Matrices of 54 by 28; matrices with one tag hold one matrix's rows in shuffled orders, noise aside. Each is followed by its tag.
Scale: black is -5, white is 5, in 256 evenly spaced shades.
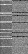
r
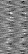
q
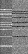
r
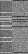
r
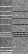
r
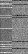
r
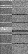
r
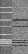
r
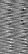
q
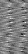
q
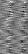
q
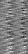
q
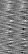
q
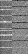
r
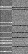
r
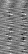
q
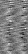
q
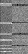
r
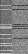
r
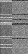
r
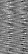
q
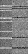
r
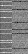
r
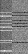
r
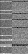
r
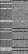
r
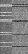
r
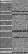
r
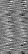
q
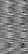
q
